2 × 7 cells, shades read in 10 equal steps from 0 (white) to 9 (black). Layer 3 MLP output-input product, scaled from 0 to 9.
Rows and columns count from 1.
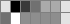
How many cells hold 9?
1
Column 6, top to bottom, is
3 4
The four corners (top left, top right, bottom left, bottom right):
1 1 5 1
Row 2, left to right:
5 0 4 4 4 4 1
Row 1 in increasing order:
1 1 3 3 5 7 9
